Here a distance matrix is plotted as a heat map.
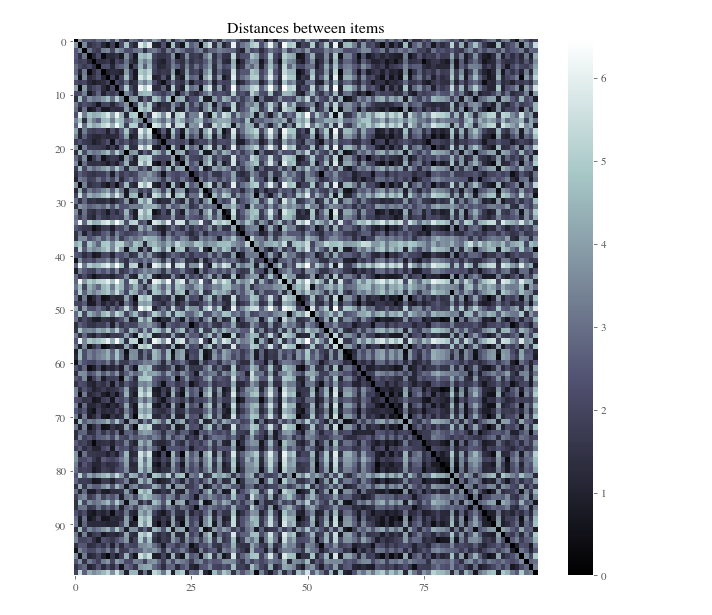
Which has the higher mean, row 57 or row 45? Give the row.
45
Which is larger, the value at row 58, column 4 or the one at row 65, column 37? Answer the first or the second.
the second
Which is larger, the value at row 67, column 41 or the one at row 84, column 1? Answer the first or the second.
the first
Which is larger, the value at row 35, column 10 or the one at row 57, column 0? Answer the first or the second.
the second
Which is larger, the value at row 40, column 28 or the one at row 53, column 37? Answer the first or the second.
the first
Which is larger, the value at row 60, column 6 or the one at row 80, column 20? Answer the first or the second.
the first
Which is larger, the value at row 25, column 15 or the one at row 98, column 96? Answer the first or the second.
the first
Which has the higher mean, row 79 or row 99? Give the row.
99
